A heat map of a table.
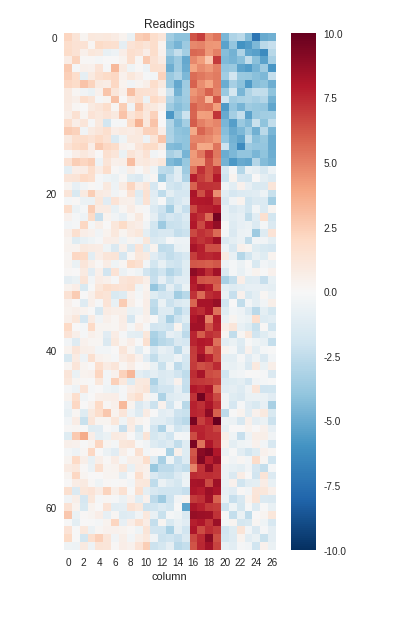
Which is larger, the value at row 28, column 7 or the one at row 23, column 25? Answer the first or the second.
the second
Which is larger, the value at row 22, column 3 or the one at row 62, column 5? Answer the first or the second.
the first
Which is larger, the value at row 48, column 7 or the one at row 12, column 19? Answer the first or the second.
the second
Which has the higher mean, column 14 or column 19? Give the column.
19
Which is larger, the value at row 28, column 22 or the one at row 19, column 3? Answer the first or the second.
the second
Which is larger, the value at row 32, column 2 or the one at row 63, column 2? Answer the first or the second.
the second
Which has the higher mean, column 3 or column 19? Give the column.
19
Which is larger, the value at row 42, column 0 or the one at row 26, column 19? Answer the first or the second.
the second
